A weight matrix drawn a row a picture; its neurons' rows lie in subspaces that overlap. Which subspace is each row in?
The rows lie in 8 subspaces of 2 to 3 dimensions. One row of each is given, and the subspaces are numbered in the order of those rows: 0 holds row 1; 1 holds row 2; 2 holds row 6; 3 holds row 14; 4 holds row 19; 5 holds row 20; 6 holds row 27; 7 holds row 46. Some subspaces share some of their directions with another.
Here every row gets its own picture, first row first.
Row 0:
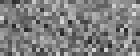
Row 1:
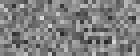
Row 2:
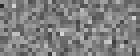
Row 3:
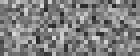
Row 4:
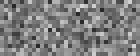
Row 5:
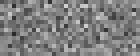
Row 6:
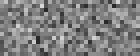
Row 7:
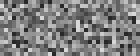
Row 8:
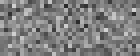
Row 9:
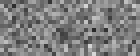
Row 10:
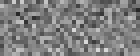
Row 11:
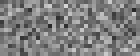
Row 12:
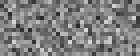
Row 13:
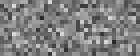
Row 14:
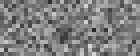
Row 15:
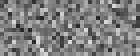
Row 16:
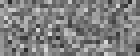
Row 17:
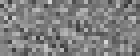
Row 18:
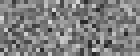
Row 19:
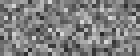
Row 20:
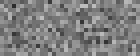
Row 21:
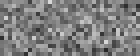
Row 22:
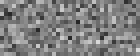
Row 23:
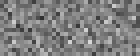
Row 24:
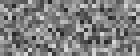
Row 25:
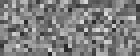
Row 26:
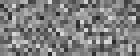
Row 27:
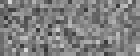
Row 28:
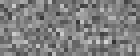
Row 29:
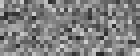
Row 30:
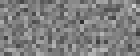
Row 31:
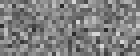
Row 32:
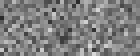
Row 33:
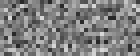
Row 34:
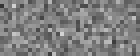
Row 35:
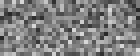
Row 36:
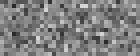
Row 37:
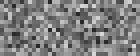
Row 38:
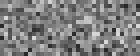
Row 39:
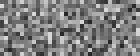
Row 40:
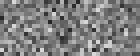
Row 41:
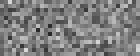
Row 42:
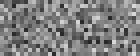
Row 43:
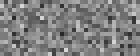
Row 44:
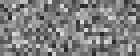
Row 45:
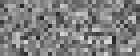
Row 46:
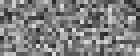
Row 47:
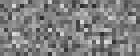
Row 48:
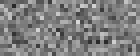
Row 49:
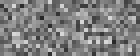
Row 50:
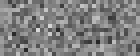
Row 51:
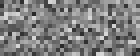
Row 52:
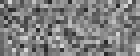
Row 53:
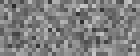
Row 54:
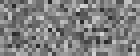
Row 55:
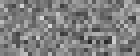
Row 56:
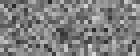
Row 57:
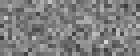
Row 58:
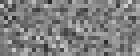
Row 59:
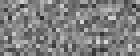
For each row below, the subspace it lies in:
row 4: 5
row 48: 7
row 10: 7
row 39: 1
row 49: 0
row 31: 4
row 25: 7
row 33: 1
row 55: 0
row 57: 4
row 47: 3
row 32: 3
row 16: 6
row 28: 7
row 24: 4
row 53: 5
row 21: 4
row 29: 7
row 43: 5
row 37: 5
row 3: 2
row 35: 7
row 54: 5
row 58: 6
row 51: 7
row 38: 4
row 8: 0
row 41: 6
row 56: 3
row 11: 0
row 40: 3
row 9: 3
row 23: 2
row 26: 2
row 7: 5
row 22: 7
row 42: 3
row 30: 1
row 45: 0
